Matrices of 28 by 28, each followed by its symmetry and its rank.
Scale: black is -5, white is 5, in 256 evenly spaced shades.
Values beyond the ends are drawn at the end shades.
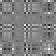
symmetric, rank two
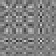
symmetric, rank two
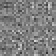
neither, rank five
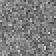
neither, full rank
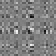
antisymmetric, rank two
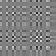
symmetric, rank one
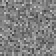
neither, full rank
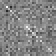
symmetric, rank five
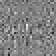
neither, rank five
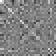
symmetric, rank five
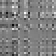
antisymmetric, rank two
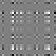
symmetric, rank one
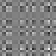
symmetric, rank one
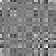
symmetric, rank two
